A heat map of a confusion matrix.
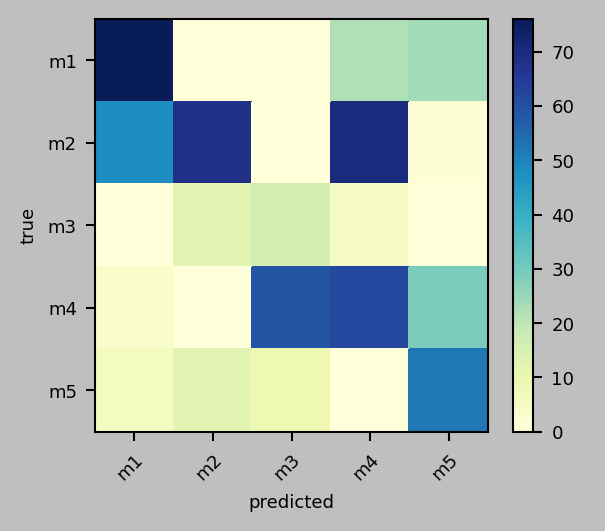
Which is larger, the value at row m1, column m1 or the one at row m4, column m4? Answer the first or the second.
the first
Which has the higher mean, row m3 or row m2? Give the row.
m2
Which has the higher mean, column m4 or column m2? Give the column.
m4
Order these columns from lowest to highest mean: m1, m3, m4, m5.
m3, m5, m1, m4
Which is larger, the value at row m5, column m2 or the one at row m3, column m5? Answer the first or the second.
the first
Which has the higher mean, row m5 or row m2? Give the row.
m2
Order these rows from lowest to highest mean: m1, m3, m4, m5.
m3, m5, m1, m4
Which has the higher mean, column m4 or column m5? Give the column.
m4
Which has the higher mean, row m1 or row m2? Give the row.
m2
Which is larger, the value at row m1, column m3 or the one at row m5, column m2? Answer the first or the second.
the second
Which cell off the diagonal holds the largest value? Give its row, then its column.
m2, m4
